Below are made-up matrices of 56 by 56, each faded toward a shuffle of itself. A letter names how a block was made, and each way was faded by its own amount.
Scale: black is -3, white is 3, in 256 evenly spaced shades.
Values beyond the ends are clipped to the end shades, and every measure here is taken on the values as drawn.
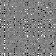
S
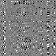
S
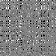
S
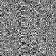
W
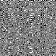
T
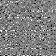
T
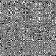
W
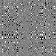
S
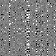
S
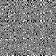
T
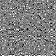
T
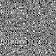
W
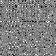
T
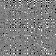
S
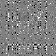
S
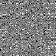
T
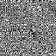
W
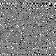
T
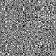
W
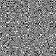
W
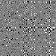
S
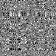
W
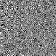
W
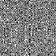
W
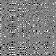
S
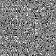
W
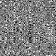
W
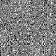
W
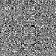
W
